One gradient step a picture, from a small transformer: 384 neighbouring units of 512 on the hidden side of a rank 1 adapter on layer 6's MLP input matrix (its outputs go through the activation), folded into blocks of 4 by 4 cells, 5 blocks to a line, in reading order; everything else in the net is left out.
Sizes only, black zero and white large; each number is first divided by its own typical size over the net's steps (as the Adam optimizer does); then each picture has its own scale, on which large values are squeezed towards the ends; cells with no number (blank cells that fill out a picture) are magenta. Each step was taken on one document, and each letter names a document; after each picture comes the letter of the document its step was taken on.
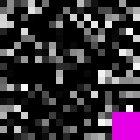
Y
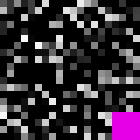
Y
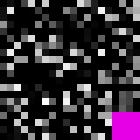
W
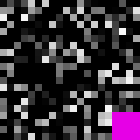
Y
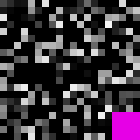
Y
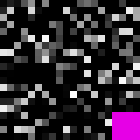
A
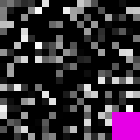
Y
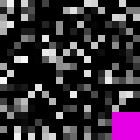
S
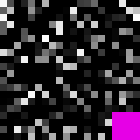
A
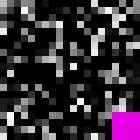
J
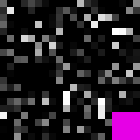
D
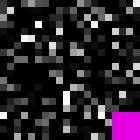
D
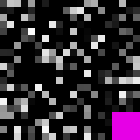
S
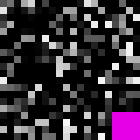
A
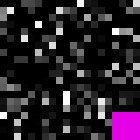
D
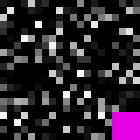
D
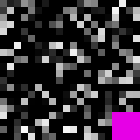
Y
